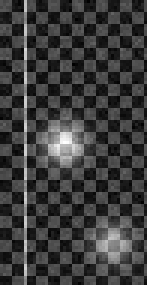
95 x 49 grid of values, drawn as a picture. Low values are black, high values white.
Ninth with the highest average: centre. Slope: none. Odd lines: column 9. Bumps: two.
